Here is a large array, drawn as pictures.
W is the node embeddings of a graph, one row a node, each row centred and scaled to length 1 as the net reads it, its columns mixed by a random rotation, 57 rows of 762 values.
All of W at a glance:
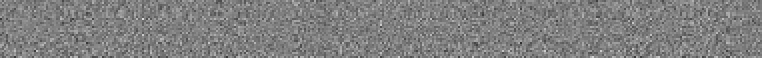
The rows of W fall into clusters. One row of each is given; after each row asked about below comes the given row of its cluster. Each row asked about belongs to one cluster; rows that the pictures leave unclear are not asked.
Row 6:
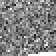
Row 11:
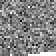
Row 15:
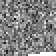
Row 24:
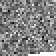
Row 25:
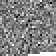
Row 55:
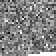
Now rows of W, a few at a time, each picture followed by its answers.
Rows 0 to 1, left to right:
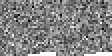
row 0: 25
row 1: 15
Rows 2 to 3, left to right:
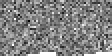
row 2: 25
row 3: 24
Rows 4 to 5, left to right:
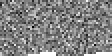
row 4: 11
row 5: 25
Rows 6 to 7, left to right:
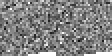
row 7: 24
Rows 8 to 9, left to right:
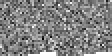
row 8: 24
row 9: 11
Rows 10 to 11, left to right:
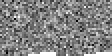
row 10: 15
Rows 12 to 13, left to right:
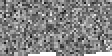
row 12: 15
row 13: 24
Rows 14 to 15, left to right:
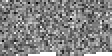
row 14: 24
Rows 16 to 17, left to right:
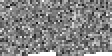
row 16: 6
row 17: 15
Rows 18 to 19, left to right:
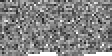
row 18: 55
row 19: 55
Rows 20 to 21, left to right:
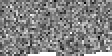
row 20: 25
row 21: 24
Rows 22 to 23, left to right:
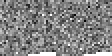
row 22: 15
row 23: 25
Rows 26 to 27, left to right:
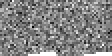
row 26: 11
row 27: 55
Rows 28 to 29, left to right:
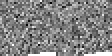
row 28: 25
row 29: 6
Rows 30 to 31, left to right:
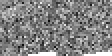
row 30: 6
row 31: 11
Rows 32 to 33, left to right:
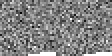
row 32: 11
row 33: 25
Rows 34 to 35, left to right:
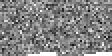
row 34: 55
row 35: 55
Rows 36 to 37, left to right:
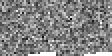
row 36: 24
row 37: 15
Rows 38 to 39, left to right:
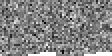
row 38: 55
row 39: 15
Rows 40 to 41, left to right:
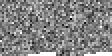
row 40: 55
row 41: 15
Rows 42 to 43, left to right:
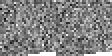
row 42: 24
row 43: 24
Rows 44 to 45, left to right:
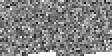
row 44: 6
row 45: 24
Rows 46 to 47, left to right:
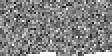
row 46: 25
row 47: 6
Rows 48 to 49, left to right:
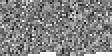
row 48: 25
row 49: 15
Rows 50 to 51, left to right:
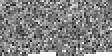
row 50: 6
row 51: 6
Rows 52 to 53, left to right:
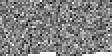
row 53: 25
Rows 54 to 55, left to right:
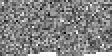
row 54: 25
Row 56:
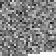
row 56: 11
